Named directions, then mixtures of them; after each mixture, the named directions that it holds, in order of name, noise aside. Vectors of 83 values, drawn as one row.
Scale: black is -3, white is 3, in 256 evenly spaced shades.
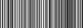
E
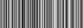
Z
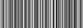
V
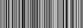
Z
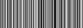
V, Z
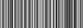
E, V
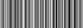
V, Z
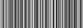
V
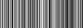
E, Z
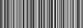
V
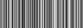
Z
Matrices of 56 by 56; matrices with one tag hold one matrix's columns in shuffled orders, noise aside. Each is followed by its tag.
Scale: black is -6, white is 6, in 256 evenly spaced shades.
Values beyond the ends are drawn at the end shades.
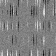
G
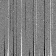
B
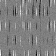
G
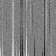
B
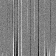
B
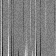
B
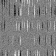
G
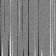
B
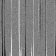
B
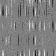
G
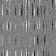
G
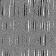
G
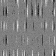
G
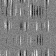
G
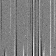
B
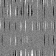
G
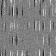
G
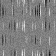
G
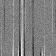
B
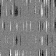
G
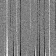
B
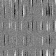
G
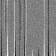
B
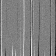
B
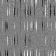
G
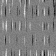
G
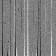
B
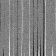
B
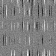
G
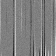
B
